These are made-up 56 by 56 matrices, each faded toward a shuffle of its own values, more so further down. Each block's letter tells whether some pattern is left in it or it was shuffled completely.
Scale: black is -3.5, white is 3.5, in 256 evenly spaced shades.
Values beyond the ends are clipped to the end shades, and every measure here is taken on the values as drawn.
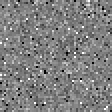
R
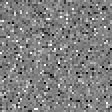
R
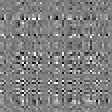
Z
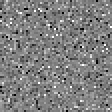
R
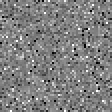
R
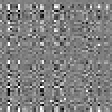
Z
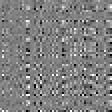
Z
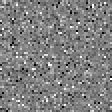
R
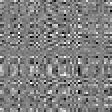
Z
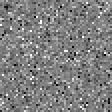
R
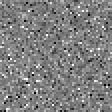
R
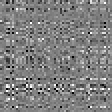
Z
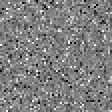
R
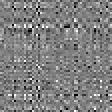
Z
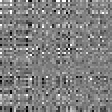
Z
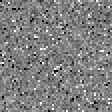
R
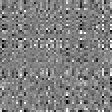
Z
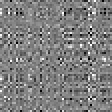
Z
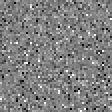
R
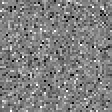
R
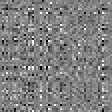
Z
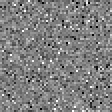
R
